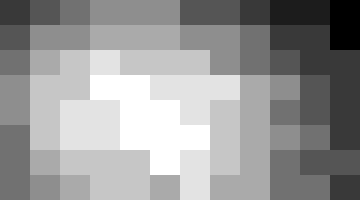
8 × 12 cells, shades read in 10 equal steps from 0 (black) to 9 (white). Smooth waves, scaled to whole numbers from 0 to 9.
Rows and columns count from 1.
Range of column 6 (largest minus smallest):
4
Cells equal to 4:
12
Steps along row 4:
up same up same down same same down down down down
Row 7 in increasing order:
3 3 4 4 6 6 7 7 7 7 8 9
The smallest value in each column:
2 3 4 5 5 5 3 3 2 1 1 0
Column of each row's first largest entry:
4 4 4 4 5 5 6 7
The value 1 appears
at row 1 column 10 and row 1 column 11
